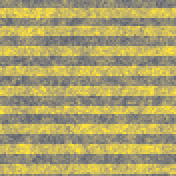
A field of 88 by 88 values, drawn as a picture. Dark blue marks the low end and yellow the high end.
Stripes running across repeat 9 times from top to bottom. Streaks run across, left to right. On average the colour sits 70% of the way up the scale.
